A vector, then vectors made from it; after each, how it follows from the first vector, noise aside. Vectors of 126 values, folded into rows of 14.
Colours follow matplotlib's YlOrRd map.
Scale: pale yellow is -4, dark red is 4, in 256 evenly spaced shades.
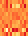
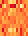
reversed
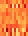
sign-scrambled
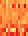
sign-scrambled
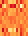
reversed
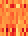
sign-scrambled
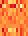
reversed
